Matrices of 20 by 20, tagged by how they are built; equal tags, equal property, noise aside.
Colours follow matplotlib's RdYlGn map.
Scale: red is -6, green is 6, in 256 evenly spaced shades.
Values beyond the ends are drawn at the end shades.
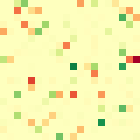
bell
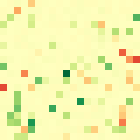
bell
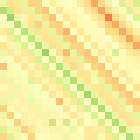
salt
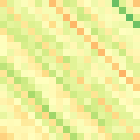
salt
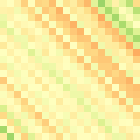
salt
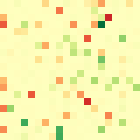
bell
